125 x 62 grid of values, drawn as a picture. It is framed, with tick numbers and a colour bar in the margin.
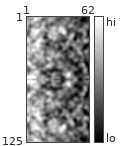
There are no lone odd cells. There is an overall slope up to the left. It is mirror symmetric from top to bottom. The texture is blotchy.
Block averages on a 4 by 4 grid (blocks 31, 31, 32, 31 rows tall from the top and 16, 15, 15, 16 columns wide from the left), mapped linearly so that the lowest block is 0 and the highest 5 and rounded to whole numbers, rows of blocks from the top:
5 3 2 0
5 2 1 0
5 2 1 0
5 3 2 0
